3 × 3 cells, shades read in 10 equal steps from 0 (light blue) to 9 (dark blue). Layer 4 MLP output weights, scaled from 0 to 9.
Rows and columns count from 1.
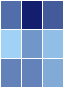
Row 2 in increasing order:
0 1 3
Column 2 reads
9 3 4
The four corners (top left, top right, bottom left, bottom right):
5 6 4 2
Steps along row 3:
same down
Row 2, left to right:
0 3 1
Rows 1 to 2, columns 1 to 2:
5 9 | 0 3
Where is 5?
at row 1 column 1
